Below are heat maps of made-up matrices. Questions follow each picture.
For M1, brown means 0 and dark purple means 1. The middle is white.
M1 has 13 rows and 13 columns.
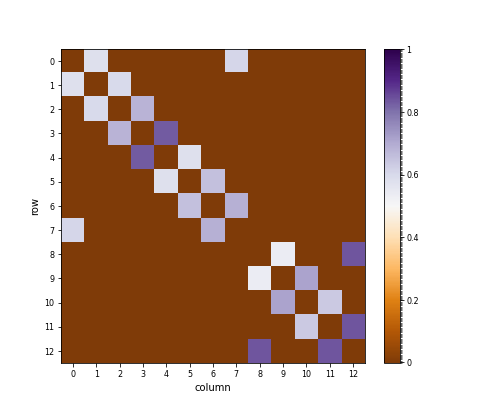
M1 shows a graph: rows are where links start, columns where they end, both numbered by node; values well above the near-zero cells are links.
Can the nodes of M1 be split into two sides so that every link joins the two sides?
no
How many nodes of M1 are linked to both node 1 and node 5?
0
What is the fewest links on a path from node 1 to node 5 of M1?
4
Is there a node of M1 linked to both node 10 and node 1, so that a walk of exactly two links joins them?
no
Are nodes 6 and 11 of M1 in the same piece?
no
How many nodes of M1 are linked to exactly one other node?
0
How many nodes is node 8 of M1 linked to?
2
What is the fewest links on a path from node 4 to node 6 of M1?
2
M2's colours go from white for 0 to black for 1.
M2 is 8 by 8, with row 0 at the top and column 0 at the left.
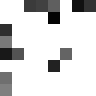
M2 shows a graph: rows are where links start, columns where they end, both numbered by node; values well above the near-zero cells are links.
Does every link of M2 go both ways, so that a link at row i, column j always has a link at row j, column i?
yes
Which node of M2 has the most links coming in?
node 0
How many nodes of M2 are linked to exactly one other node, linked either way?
6
